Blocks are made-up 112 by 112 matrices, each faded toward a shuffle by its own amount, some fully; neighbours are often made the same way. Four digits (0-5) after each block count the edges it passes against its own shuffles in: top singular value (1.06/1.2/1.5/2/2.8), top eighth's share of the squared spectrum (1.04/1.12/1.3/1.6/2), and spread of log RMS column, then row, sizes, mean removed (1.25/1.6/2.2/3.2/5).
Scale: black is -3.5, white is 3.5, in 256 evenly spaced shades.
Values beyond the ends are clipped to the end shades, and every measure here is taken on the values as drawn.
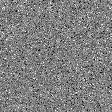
2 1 0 0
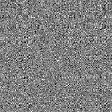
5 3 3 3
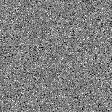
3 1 0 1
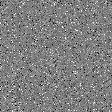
1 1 1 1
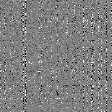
3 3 4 3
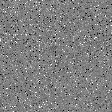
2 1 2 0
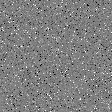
0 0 0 0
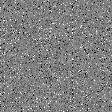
1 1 2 1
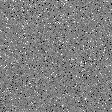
0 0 0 0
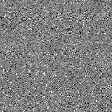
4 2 1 2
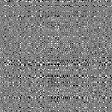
5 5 3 4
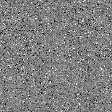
3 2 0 1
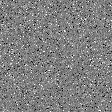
0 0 0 0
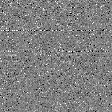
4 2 1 2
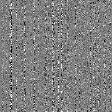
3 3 4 0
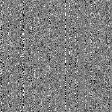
2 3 4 0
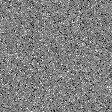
0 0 0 0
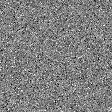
0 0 0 0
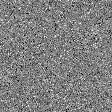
0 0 0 0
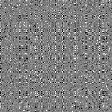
5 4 3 3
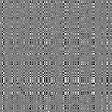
5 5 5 4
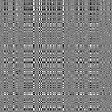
5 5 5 4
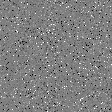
2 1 0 0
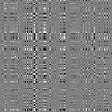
5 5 4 4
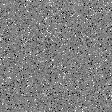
2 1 0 0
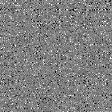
4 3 2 2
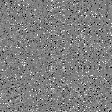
4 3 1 1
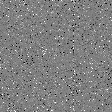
2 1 0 0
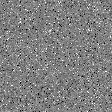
1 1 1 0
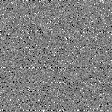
4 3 1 2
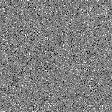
3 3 1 1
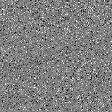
3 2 1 1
